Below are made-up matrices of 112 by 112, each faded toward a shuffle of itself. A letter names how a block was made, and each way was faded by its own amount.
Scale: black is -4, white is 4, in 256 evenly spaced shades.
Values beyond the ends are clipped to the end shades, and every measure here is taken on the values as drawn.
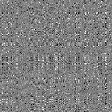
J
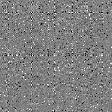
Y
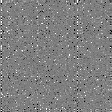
Y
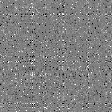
Y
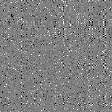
Y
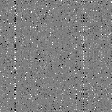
Y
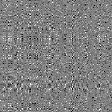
J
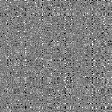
J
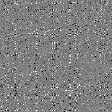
Y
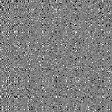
J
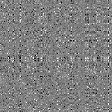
J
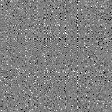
Y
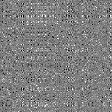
J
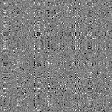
J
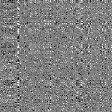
J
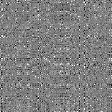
J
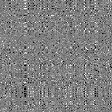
J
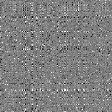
J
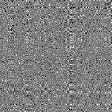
J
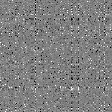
Y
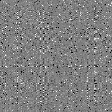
Y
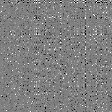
Y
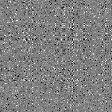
Y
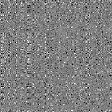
J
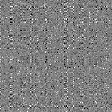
J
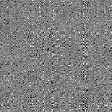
J
